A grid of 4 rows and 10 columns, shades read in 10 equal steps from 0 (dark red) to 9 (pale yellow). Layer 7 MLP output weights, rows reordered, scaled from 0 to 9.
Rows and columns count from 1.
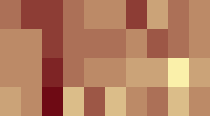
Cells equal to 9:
1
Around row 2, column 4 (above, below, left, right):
4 4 2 4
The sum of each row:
39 41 52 49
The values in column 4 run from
4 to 7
